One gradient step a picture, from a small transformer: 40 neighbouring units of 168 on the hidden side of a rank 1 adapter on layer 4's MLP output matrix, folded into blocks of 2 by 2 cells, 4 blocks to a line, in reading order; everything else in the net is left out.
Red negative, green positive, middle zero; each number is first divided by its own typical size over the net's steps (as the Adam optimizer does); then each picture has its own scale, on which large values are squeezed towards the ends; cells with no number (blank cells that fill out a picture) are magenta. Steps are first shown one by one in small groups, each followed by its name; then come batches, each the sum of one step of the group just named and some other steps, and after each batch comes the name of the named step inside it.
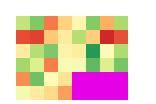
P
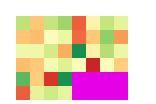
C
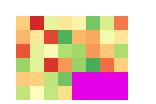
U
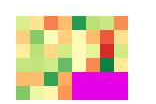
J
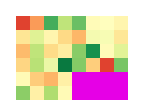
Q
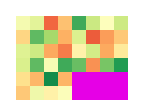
J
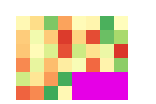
C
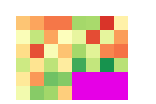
J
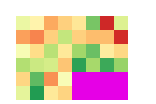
P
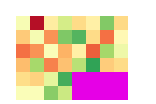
U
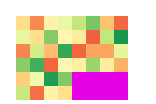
U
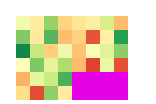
C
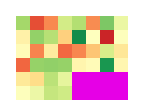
J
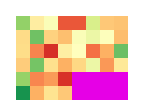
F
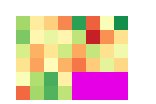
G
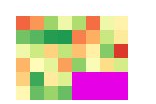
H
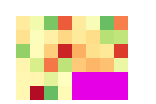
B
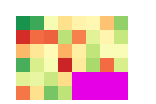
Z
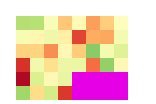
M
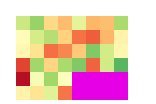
M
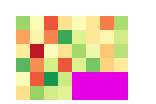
Z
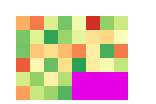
H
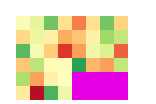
B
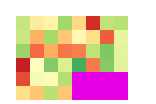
M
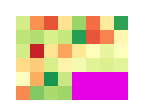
G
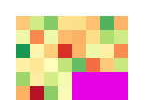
B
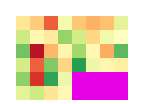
F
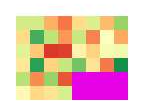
F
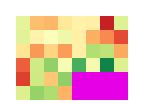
M
